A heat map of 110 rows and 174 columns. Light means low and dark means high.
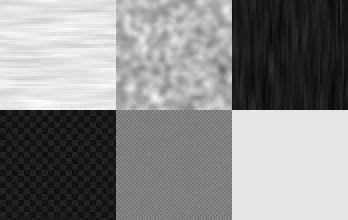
It is made of 2 by 3 panels. Panel 1,1: very low, streaked across, faint in contrast. Panel 1,2: low, blotchy. Panel 1,3: very high, streaked downward, faint in contrast. Panel 2,1: very high, checkered, faint in contrast. Panel 2,2: middling, checkered, faint in contrast. Panel 2,3: very low, flat.
